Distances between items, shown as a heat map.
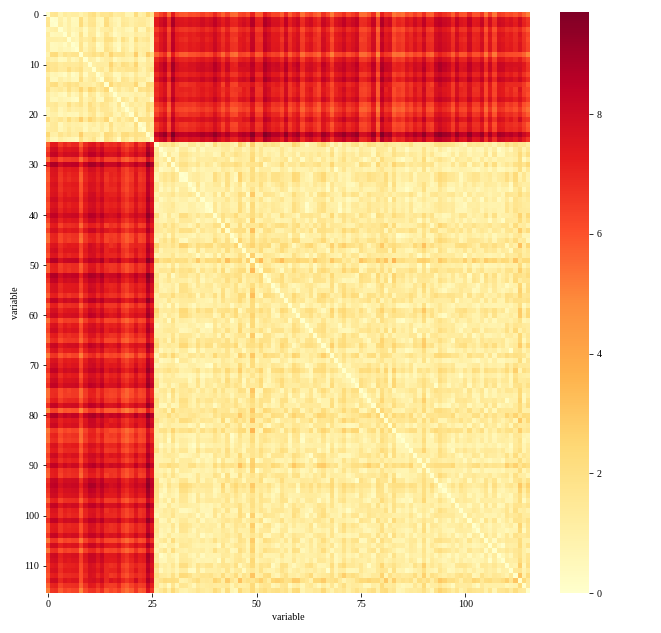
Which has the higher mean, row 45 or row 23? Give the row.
23
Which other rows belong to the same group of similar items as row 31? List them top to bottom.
26, 27, 28, 29, 30, 32, 33, 34, 35, 36, 37, 38, 39, 40, 41, 42, 43, 44, 45, 46, 47, 48, 49, 50, 51, 52, 53, 54, 55, 56, 57, 58, 59, 60, 61, 62, 63, 64, 65, 66, 67, 68, 69, 70, 71, 72, 73, 74, 75, 76, 77, 78, 79, 80, 81, 82, 83, 84, 85, 86, 87, 88, 89, 90, 91, 92, 93, 94, 95, 96, 97, 98, 99, 100, 101, 102, 103, 104, 105, 106, 107, 108, 109, 110, 111, 112, 113, 114, 115
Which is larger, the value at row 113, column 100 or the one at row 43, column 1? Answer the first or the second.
the second
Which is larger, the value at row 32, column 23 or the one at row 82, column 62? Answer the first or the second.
the first
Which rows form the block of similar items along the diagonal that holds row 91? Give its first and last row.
26 to 115
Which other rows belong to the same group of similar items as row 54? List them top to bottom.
26, 27, 28, 29, 30, 31, 32, 33, 34, 35, 36, 37, 38, 39, 40, 41, 42, 43, 44, 45, 46, 47, 48, 49, 50, 51, 52, 53, 55, 56, 57, 58, 59, 60, 61, 62, 63, 64, 65, 66, 67, 68, 69, 70, 71, 72, 73, 74, 75, 76, 77, 78, 79, 80, 81, 82, 83, 84, 85, 86, 87, 88, 89, 90, 91, 92, 93, 94, 95, 96, 97, 98, 99, 100, 101, 102, 103, 104, 105, 106, 107, 108, 109, 110, 111, 112, 113, 114, 115
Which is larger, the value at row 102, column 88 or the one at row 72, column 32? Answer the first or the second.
the first
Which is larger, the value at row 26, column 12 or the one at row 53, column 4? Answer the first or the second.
the second
